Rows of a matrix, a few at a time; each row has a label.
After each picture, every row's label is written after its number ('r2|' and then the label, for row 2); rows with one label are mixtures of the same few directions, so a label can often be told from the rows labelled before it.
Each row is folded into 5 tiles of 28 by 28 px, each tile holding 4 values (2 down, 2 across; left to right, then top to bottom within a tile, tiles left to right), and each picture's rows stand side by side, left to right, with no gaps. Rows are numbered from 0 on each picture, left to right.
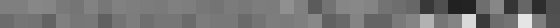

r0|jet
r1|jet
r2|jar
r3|jet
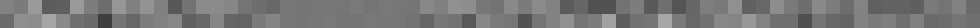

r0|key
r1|jar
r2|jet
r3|jet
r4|jet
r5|key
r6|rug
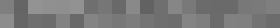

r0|rug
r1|jar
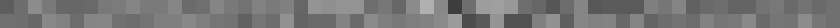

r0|jar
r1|key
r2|rug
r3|jar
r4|rug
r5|jet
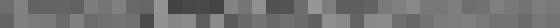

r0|rug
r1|rug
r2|jar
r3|key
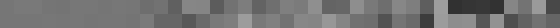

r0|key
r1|key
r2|key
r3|rug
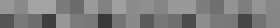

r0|jet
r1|jet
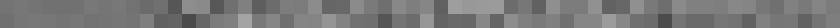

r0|rug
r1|key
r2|key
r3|rug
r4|key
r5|jet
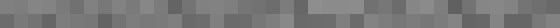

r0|jet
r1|jar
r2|rug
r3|jar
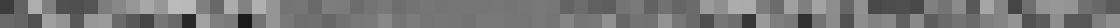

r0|jar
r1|jet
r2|key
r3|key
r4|jet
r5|jet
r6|rug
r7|jar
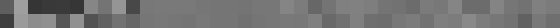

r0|rug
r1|jet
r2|jar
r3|key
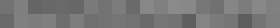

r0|rug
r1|jet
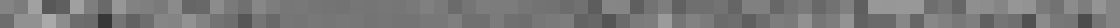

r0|key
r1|key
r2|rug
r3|jar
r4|key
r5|key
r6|rug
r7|jet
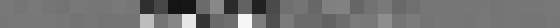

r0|key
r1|jet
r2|key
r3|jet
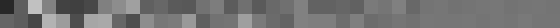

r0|jar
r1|jet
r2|rug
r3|jet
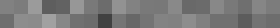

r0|key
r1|key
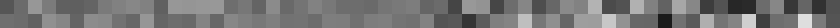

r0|jar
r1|rug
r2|jar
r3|key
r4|key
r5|jet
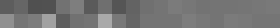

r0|jet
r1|jar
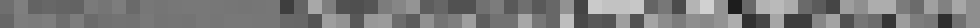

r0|rug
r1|rug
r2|jar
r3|jet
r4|rug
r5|jar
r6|jet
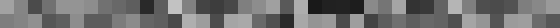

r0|jar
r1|jar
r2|rug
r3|jar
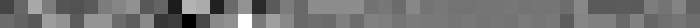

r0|jar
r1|key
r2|rug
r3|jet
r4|rug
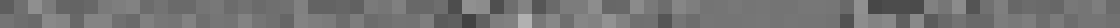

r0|jar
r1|jet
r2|rug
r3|key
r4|key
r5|jar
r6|rug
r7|rug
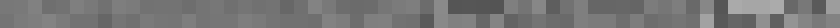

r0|key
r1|jet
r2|jar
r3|rug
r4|rug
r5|rug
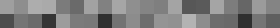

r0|jet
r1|key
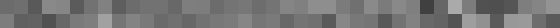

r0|key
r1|key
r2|jet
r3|jar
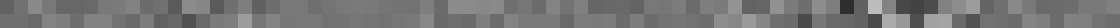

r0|jar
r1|key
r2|jar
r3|rug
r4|rug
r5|key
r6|jar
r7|jar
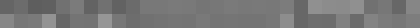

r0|jet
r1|jet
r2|rug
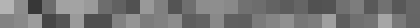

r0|jar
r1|jar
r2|jet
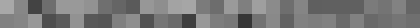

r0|jar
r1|jet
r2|rug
